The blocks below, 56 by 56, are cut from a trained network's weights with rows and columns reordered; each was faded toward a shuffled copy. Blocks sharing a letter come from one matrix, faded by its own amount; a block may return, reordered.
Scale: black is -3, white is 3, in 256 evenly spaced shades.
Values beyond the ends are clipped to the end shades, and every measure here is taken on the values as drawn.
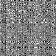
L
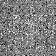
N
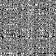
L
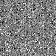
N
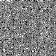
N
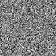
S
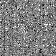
N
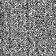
N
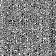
N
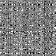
L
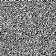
S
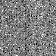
N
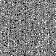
N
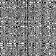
L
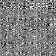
L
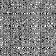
L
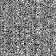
N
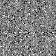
N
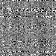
L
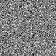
S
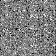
N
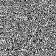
S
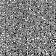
N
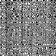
L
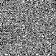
S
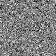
S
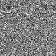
S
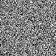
S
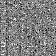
N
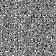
N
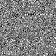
S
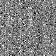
N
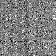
N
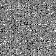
N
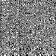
N
